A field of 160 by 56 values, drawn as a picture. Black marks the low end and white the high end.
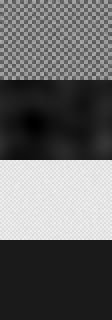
It is made of 4 by 1 panels. Panel 1,1: middling, checkered, strong in contrast. Panel 2,1: very low, smooth, faint in contrast. Panel 3,1: very high, checkered, faint in contrast. Panel 4,1: very low, flat.
